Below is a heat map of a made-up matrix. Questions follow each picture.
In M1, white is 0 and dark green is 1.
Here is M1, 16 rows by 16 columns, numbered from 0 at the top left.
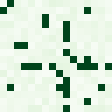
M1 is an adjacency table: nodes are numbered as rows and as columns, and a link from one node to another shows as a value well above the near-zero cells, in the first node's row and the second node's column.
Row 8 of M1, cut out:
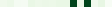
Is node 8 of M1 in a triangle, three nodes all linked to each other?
no
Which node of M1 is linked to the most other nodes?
node 9
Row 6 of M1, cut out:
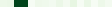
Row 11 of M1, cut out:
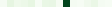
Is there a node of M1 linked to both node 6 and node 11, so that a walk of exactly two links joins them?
no
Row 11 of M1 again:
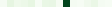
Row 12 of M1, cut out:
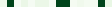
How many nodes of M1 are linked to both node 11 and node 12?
1
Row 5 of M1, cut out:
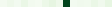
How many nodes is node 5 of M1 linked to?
1
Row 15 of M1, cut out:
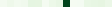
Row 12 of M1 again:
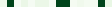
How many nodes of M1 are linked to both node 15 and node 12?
1
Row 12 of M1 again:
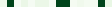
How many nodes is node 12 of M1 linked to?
4
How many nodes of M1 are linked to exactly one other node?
10
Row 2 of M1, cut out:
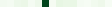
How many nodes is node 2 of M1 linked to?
1
